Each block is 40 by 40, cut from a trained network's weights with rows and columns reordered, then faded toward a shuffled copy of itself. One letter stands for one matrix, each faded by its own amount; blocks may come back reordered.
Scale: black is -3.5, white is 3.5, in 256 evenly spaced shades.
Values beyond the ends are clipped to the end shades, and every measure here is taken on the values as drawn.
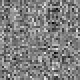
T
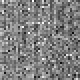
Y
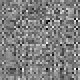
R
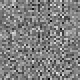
T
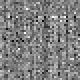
Y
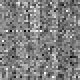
Y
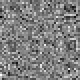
T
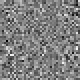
T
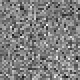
T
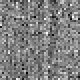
Y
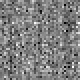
Y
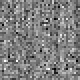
Y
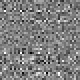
R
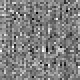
Y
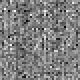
Y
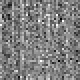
Y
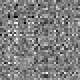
R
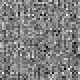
Y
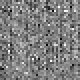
Y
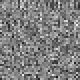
T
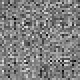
R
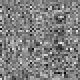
R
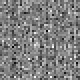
Y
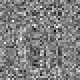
T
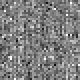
Y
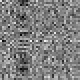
R
